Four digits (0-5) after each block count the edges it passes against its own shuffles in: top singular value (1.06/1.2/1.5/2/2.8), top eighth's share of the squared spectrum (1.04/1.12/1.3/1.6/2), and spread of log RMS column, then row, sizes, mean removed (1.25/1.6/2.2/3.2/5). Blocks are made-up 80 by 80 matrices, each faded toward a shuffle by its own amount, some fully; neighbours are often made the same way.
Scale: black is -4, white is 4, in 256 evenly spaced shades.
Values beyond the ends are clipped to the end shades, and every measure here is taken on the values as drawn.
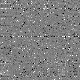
3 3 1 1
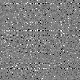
4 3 1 2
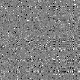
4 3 2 2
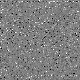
3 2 0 1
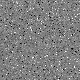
0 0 0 0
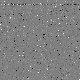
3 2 0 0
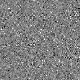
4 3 1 1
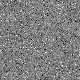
1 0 0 0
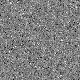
0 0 0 0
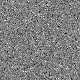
0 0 0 0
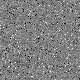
1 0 0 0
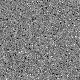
0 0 0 0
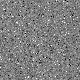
2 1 0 0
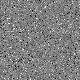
1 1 0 0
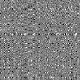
4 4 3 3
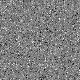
2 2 0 0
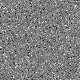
1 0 0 0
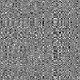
5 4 3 3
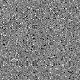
4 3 1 1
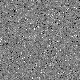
0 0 0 0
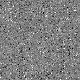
3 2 1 1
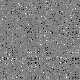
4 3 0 1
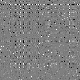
5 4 2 2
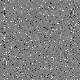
3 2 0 0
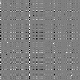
5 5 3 3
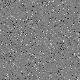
2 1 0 0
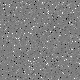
0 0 0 0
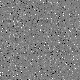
2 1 0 0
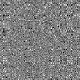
4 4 2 2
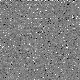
3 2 0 1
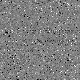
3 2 0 1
